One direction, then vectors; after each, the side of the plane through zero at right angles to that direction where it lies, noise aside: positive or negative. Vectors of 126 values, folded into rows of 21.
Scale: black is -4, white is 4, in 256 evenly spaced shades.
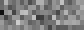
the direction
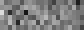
negative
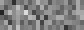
positive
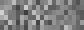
negative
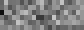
positive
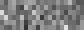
negative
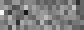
negative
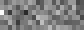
negative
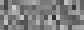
negative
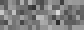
negative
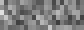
negative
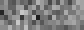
positive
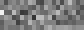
negative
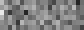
negative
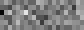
positive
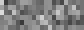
negative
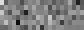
negative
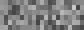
positive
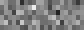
positive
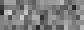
positive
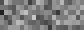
positive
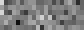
negative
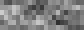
negative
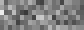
negative
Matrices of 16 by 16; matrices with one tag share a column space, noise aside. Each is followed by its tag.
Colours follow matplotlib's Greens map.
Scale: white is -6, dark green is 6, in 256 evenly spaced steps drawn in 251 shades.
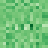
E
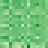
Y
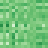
E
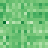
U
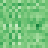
E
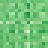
U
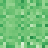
Y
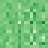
U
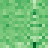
Y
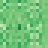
E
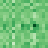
E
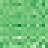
Y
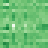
E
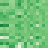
Y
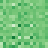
Y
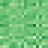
Y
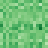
E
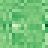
E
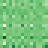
Y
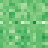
U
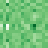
E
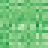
E
